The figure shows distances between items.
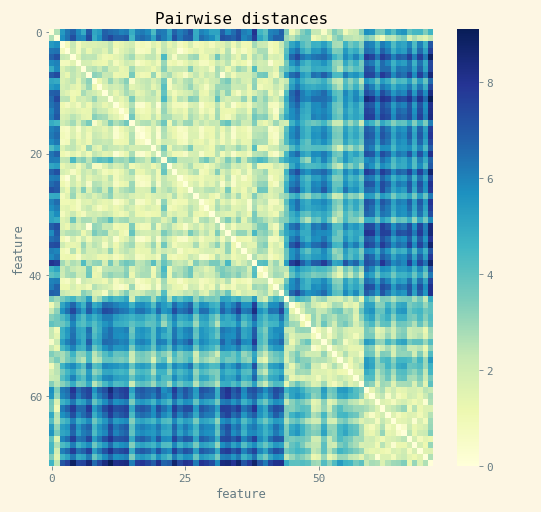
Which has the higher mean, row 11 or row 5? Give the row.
11
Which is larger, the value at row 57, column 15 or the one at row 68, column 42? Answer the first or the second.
the second
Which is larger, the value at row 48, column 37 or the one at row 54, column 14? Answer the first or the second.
the first
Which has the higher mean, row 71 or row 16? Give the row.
71
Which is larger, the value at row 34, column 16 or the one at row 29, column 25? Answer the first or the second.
the second
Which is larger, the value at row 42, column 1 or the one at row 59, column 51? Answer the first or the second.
the first
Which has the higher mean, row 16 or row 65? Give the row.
65
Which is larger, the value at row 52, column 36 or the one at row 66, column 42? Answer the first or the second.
the second
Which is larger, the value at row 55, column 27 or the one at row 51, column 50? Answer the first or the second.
the first
